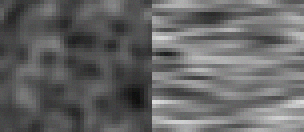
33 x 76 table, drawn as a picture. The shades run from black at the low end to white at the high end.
It is made of 1 by 2 panels. Panel 1,1: low, blotchy. Panel 1,2: middling, streaked across, strong in contrast.
